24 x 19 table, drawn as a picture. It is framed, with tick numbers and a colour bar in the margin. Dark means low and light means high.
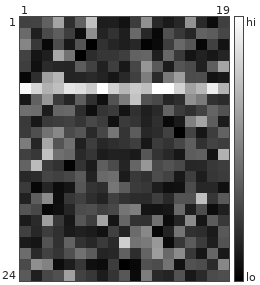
Histogram: skewed, a long tail of high values. Odd lines: row 7. Average level on the scale: 30%. Calmest part: centre.
